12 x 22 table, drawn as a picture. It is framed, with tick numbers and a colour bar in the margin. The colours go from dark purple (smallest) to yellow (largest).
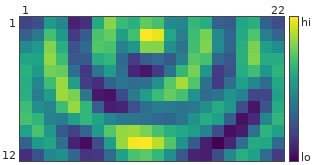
No single row or column stands out from its neighbours. Rings spread out from the top middle. The field is mottled with small blotches. The bottom right is the ninth with the lowest average.
